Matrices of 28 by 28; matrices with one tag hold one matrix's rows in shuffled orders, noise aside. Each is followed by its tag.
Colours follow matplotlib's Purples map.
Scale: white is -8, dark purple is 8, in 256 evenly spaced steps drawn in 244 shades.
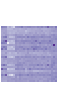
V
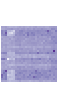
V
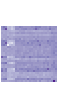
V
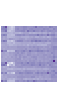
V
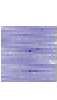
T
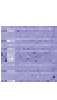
V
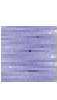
T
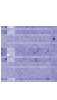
V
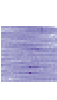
T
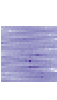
T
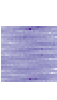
T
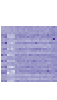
V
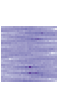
T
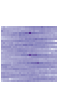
T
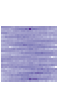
T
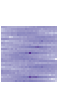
T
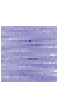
T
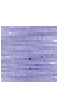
T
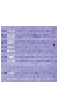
V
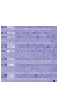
V
